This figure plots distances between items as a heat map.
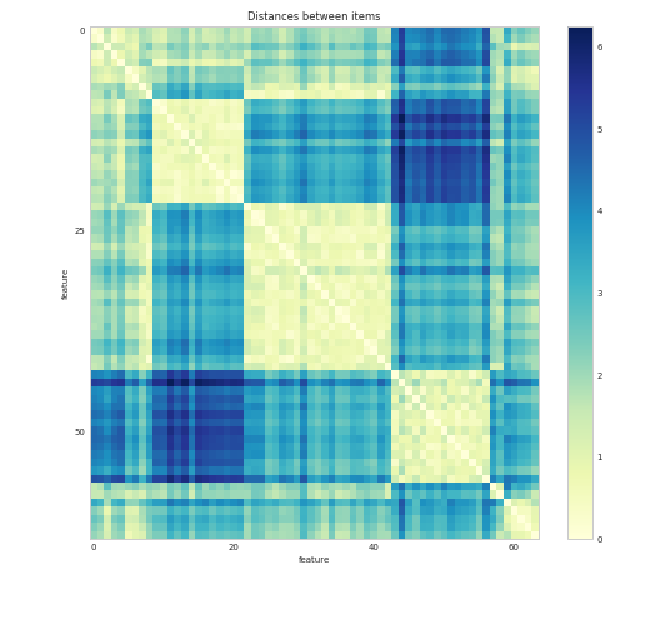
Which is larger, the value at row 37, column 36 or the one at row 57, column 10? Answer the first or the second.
the second
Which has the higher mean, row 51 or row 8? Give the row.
51
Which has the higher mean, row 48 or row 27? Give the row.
48
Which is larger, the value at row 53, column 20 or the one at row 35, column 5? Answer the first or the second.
the first
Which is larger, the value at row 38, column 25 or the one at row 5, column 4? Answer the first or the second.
the second
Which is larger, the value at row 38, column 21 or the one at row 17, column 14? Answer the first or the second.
the first
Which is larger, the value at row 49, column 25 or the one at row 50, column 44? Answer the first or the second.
the first
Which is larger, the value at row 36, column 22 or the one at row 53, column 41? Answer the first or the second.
the second
